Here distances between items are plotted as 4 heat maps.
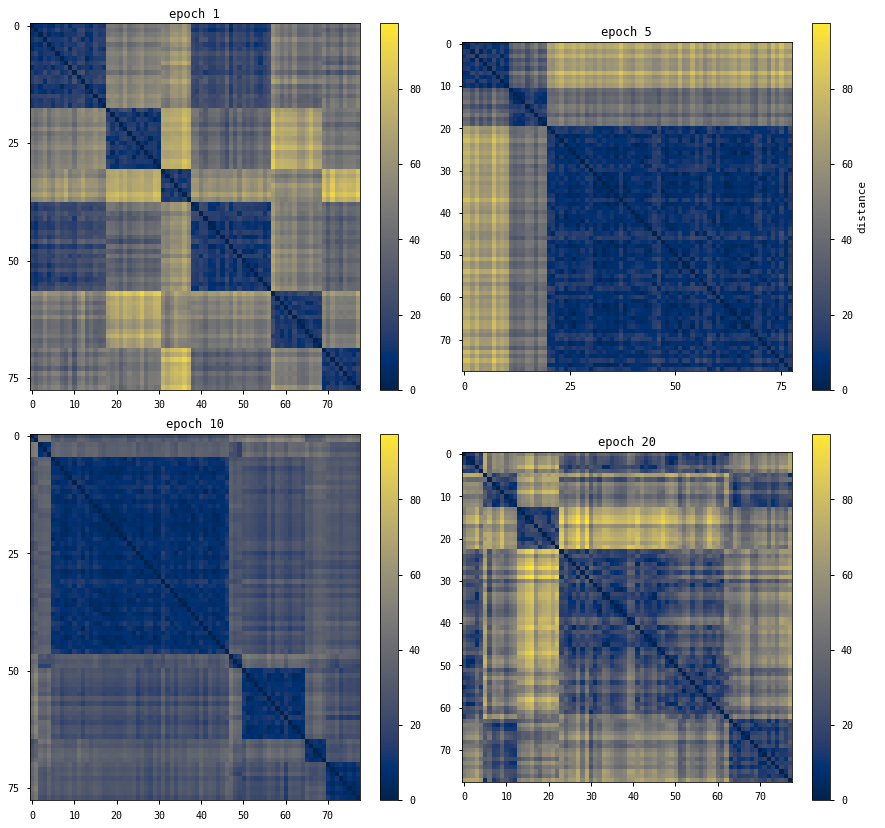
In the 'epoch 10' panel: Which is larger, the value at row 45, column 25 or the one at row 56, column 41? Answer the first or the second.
the second
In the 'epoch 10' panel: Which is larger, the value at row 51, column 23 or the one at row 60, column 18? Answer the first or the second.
the first
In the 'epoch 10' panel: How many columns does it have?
78
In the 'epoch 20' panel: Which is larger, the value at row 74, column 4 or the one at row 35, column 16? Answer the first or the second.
the second
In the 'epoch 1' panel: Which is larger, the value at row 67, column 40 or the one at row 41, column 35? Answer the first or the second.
the second
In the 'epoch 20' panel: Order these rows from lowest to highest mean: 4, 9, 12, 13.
4, 12, 9, 13
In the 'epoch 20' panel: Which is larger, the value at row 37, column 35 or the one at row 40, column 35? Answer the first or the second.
the second
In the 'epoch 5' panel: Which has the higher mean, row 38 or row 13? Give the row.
13
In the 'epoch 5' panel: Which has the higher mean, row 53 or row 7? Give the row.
7
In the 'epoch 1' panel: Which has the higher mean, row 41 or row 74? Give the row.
74
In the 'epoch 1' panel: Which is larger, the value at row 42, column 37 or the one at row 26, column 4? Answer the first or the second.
the first
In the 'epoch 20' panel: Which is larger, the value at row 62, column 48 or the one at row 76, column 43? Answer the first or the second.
the second
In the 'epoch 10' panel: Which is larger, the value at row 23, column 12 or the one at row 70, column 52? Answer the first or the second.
the second
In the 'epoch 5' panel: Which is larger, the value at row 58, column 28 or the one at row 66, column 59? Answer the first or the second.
the first
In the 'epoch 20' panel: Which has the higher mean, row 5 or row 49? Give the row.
5
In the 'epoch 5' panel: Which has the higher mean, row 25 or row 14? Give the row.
14
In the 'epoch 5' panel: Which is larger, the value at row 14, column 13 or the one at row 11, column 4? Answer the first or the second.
the second
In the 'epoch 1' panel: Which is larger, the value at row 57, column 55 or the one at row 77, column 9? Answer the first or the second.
the first
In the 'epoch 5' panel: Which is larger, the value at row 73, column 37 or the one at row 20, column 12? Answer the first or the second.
the second
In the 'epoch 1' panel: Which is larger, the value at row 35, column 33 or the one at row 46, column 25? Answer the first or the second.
the second
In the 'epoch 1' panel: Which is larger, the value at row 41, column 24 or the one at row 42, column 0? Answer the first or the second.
the first
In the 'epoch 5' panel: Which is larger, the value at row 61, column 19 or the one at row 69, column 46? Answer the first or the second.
the first
